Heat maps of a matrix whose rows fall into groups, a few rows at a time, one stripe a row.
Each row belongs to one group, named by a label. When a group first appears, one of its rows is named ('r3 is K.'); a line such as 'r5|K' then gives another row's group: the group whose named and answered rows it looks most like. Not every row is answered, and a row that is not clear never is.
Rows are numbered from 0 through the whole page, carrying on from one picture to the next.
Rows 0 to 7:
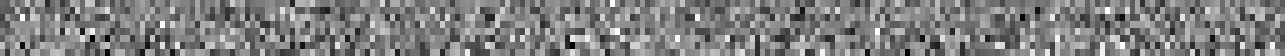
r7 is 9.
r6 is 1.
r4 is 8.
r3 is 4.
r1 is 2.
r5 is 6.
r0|8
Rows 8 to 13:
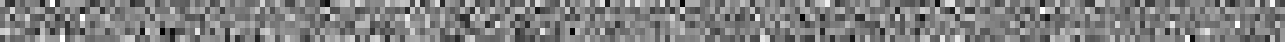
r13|6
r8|9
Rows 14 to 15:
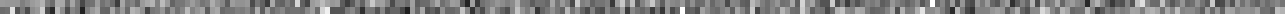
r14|4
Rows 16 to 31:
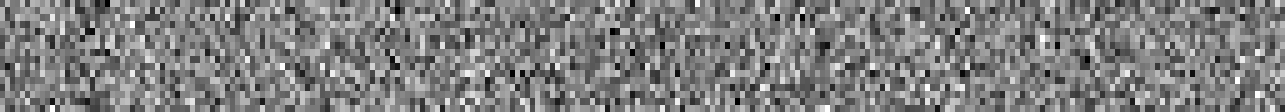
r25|2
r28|6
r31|9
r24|4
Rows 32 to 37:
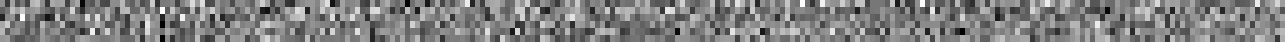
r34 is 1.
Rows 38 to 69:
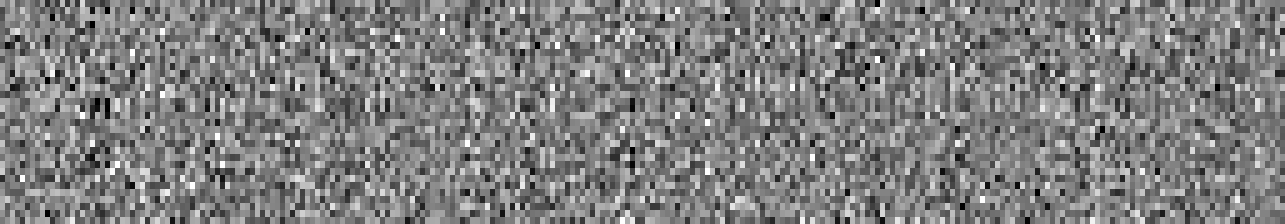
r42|4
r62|2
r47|9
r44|2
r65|4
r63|1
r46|8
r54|6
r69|4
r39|6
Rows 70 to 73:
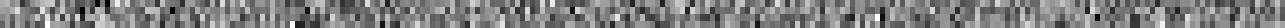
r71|4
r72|8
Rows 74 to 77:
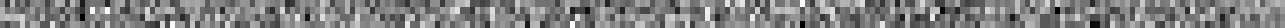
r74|9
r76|4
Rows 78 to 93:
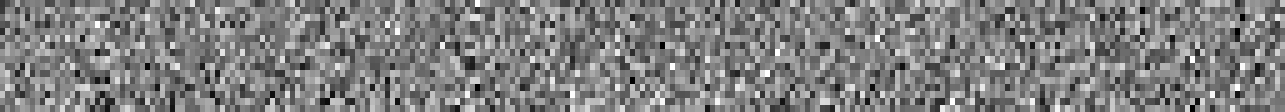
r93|6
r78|2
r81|1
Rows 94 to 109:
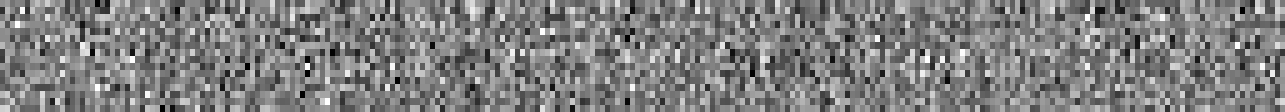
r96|8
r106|1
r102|6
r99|8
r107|4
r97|4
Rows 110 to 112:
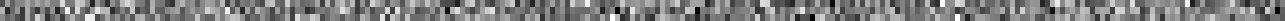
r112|8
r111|1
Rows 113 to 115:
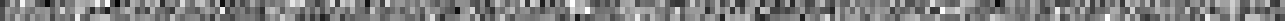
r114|6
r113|1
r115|2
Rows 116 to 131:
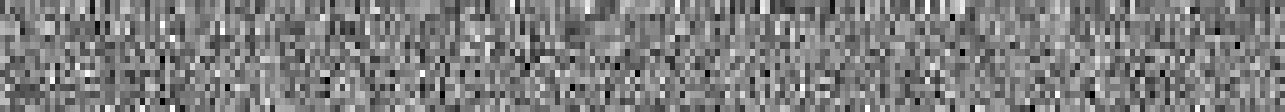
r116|6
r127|9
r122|8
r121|2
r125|1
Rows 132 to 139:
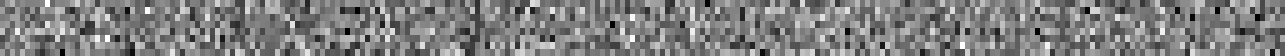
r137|1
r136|4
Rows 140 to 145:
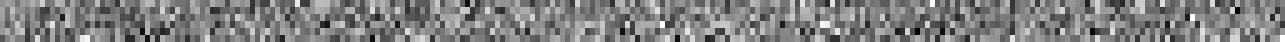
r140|4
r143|9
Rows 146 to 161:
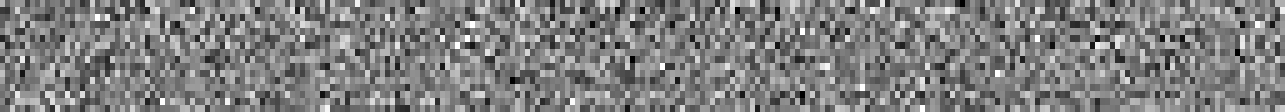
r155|9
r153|8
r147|2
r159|9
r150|4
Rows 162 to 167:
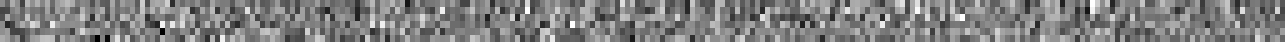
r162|4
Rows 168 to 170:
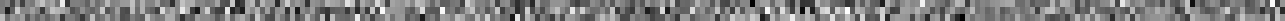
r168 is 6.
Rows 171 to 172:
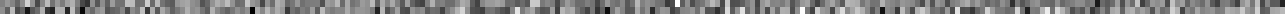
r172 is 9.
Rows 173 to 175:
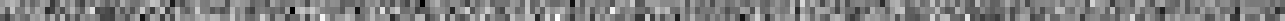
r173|4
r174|8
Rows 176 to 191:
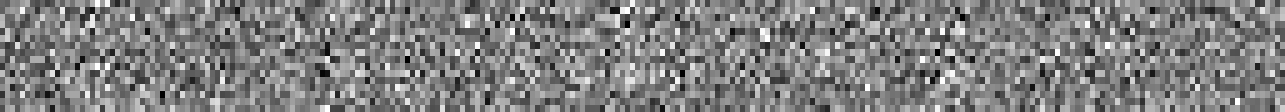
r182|2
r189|1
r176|1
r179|8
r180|6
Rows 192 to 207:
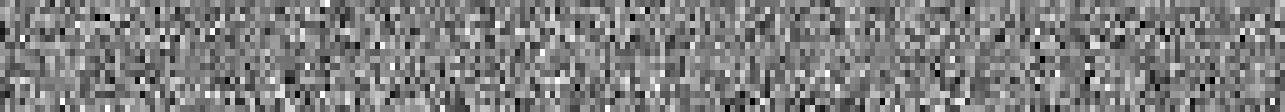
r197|1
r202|9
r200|9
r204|2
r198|4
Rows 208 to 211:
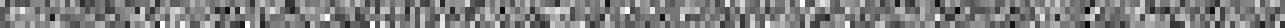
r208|9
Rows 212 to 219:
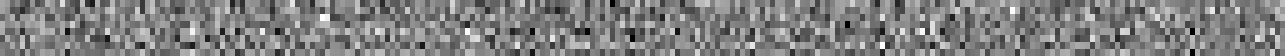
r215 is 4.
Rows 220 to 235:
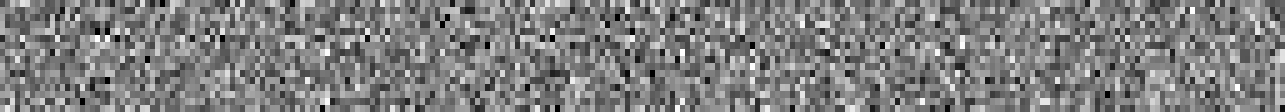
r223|9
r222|1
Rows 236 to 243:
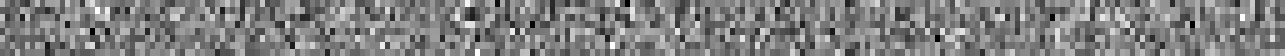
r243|2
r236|8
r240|6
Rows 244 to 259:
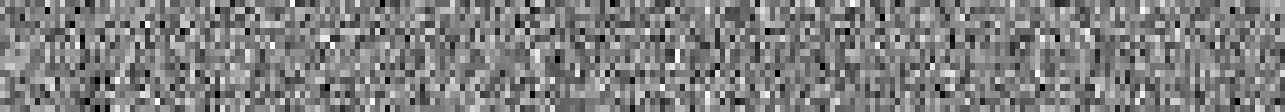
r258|2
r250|8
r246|6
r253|4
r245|2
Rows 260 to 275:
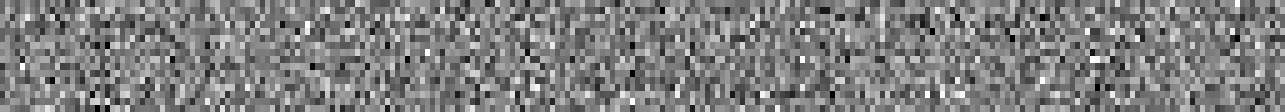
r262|9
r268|4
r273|6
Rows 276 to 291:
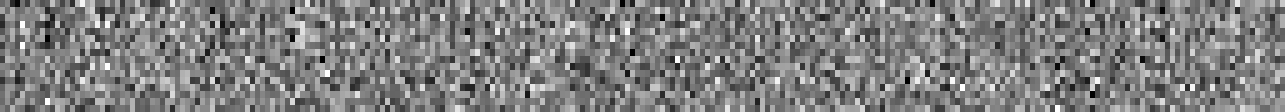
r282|1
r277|8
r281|8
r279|1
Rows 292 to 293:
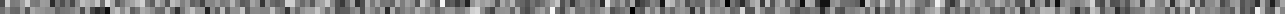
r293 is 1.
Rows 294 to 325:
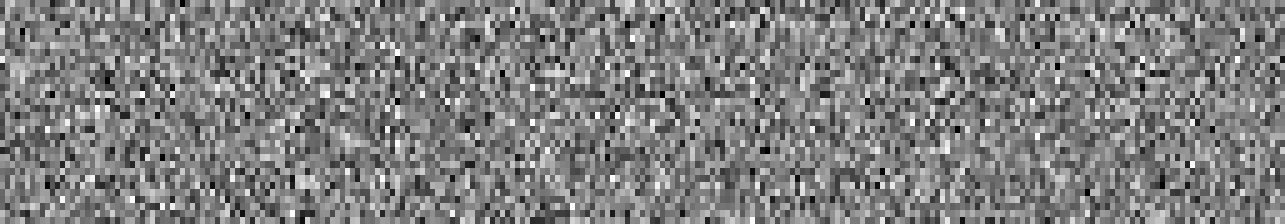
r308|9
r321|4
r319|8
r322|6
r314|9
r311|6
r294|4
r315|2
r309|1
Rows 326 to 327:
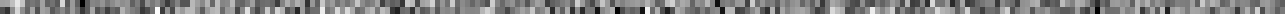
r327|2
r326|4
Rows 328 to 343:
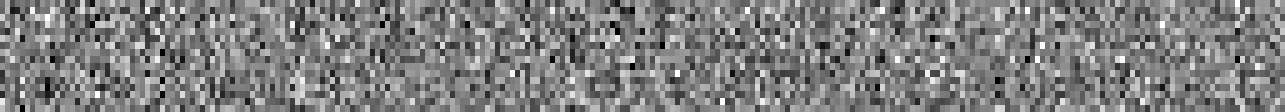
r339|1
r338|6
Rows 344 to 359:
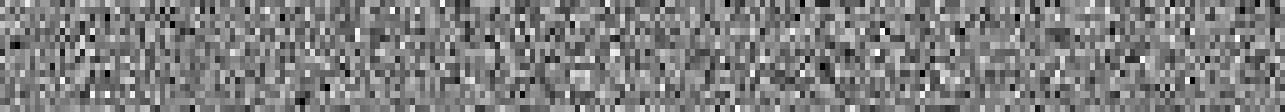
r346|6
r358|2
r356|9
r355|6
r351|8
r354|6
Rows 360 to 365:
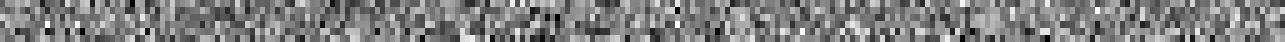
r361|2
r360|6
